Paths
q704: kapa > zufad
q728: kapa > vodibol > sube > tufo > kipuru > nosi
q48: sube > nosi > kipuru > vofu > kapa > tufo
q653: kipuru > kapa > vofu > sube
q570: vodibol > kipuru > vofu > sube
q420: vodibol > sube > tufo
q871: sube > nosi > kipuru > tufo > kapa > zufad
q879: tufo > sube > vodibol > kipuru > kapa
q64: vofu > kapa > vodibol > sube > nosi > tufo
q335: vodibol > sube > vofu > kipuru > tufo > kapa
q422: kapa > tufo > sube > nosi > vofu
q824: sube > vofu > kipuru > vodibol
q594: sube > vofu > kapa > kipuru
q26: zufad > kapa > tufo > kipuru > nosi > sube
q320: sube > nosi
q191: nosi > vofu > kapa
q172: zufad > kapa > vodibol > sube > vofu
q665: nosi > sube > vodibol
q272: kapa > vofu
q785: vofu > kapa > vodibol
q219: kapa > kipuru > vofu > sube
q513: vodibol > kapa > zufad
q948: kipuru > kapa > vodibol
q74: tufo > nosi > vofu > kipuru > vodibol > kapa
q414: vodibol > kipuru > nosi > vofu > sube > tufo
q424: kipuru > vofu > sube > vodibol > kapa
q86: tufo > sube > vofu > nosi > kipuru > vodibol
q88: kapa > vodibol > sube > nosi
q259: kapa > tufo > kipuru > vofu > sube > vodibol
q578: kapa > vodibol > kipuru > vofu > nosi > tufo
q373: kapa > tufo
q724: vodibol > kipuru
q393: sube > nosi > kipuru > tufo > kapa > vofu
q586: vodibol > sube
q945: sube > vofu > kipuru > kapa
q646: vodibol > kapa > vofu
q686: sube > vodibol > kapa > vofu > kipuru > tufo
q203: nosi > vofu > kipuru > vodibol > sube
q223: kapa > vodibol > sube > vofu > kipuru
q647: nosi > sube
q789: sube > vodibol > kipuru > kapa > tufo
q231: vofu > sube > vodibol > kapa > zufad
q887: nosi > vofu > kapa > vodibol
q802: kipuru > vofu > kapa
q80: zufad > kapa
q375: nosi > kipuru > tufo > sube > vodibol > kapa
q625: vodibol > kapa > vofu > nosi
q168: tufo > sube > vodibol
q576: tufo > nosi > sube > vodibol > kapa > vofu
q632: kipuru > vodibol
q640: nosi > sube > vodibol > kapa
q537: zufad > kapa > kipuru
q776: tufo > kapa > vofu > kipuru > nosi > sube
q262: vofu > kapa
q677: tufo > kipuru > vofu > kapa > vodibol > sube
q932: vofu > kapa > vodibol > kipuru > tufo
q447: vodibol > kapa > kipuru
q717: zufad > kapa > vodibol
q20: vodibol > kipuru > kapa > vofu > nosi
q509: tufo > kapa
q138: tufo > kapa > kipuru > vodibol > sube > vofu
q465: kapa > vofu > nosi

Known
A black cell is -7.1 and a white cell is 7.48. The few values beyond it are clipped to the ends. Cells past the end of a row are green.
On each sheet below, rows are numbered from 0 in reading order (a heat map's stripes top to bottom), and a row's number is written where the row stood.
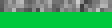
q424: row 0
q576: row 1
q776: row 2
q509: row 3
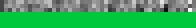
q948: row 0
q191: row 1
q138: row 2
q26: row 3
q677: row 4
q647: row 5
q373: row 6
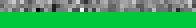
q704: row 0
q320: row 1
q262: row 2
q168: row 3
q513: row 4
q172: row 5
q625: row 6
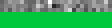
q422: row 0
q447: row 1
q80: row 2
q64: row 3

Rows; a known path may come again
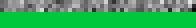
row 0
q375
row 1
q80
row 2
q509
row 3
q88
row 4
q168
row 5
q932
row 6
q647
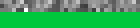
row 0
q262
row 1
q945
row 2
q824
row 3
q717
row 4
q259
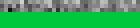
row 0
q465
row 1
q191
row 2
q665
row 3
q802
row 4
q231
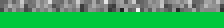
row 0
q677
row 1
q420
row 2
q776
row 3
q219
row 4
q785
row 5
q74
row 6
q625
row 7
q871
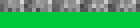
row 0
q578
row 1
q728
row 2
q48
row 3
q789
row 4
q686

